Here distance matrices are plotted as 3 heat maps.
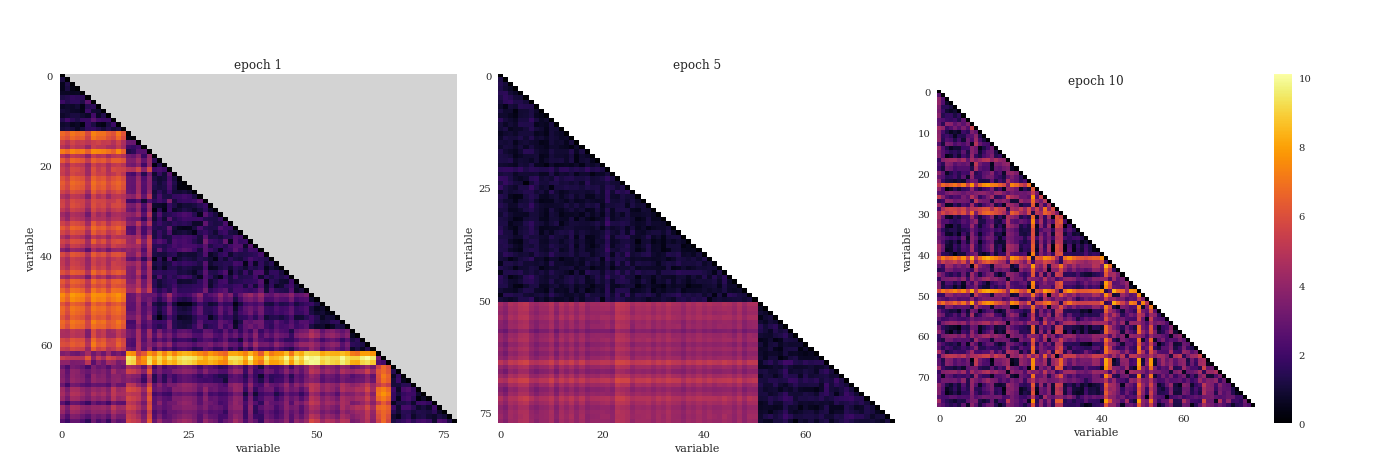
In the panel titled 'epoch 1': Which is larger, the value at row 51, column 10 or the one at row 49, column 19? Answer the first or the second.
the first
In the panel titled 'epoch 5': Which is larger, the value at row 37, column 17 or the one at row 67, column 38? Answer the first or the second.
the second
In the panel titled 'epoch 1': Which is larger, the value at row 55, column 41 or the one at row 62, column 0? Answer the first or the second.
the second
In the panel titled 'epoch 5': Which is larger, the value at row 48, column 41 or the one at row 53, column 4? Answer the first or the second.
the second
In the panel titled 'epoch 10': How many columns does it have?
78
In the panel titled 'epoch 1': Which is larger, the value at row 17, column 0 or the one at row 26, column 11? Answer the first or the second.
the first
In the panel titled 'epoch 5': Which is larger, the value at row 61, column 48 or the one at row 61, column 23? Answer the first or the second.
the second
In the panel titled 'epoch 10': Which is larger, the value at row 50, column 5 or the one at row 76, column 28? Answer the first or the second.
the first
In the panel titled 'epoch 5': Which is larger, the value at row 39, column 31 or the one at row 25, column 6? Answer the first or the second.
the second
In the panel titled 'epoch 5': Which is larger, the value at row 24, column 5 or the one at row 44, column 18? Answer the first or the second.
the second
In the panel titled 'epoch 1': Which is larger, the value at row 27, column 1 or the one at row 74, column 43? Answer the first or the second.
the first
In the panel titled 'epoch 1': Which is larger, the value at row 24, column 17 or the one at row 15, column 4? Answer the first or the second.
the second
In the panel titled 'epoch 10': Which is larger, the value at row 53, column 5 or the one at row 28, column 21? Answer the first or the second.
the first
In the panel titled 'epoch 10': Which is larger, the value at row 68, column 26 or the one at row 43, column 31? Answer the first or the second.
the second
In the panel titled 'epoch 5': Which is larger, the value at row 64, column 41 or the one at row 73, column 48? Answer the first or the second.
the first
